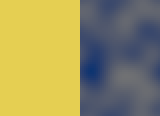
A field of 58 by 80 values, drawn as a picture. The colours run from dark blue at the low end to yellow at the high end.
It is made of 1 by 2 panels. Panel 1,1: very high, flat. Panel 1,2: low, smooth.
